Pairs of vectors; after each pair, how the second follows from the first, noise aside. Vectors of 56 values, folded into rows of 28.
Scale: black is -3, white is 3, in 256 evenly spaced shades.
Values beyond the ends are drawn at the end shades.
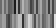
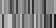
wrapped around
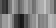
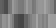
shrunk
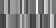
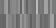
shrunk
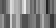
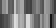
wrapped around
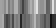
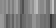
shrunk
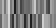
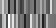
sign-scrambled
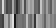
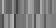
shrunk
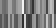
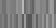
shrunk
